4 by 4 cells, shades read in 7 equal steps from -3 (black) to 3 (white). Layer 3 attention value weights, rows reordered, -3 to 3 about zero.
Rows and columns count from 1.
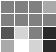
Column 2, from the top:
0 0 2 3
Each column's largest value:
1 3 2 1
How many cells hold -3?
0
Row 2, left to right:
0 0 0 0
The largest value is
3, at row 4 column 2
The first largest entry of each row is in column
4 1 2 2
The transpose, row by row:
0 0 -1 1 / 0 0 2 3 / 0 0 0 2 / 1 0 -2 -2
